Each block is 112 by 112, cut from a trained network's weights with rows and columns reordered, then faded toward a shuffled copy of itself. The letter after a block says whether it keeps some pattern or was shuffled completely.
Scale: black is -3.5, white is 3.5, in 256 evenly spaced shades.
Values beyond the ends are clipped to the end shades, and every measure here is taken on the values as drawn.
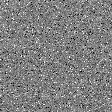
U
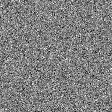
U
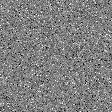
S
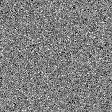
U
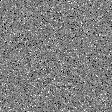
S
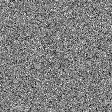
U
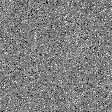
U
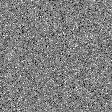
S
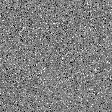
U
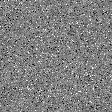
S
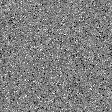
S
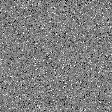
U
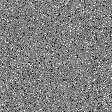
S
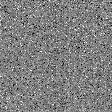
U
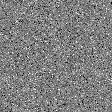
S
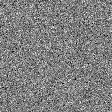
S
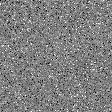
S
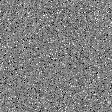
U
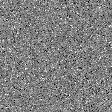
U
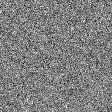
S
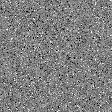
S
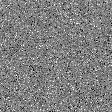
S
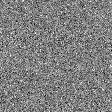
S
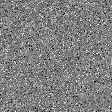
S
